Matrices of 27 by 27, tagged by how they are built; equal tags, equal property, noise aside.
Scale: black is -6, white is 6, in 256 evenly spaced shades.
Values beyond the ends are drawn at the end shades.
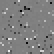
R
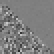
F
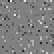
R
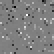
R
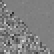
F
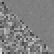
F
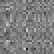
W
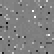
R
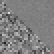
F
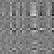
W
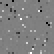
R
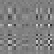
W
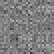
W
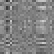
W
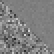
F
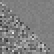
F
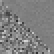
F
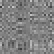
W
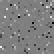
R
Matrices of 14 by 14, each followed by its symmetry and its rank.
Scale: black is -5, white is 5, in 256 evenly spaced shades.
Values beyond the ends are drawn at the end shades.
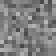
antisymmetric, full rank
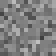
antisymmetric, full rank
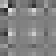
symmetric, rank one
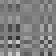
neither, rank one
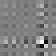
symmetric, rank one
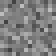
antisymmetric, full rank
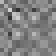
symmetric, rank three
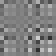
symmetric, rank one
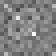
symmetric, rank three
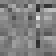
neither, rank two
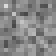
symmetric, rank three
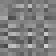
neither, rank two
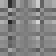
neither, rank one
